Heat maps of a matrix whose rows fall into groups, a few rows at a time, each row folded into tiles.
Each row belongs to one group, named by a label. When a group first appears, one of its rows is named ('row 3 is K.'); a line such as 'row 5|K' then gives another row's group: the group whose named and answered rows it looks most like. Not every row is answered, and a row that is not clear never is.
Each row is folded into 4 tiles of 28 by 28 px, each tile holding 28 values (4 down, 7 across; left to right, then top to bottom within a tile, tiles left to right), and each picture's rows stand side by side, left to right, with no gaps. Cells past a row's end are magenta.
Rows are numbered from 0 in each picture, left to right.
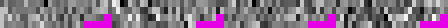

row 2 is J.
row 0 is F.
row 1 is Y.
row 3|J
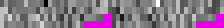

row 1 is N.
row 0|F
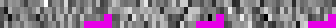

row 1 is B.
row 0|N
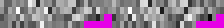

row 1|B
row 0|B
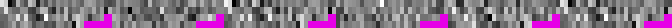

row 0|Y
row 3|N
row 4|Y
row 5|Y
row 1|J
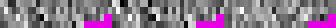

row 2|B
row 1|Y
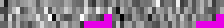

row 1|N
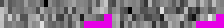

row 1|J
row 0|F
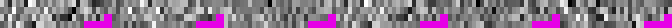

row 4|J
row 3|B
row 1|B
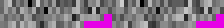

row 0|J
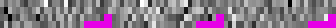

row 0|N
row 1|B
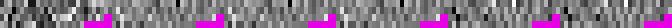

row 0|J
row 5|N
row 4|N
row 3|F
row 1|F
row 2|F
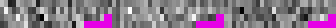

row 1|B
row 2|J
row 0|Y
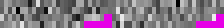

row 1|F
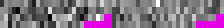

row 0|J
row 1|N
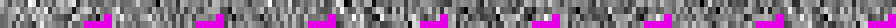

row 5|J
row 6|J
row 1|F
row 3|Y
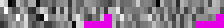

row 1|F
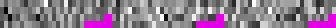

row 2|B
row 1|B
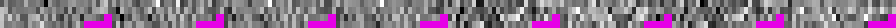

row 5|B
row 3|N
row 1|N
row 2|N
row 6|J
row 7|B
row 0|F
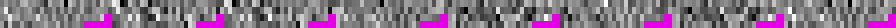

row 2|Y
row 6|J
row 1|Y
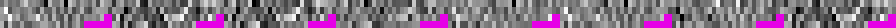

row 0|F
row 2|J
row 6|N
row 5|F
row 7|J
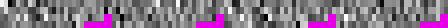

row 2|Y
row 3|F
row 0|Y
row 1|N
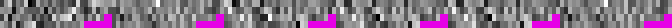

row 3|Y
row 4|Y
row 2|Y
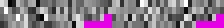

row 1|B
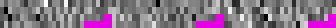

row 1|F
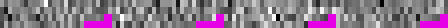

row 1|F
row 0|N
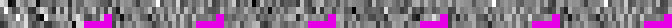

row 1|N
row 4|N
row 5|N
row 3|J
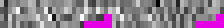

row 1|F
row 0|B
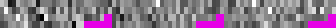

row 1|N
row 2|B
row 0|Y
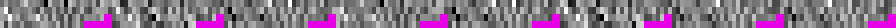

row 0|F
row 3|F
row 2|N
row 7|N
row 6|N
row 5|Y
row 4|N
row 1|Y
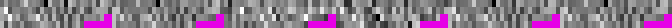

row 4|F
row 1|F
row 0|F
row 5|F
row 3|Y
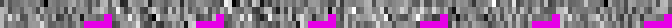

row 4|N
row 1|Y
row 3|B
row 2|Y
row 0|F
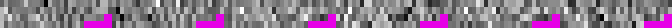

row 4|B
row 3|B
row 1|N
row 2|B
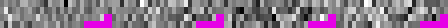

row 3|B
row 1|B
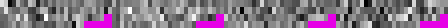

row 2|J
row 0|Y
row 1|B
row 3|J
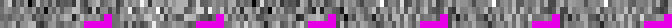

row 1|B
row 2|J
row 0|J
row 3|N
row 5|N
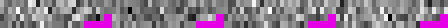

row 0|B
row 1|J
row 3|B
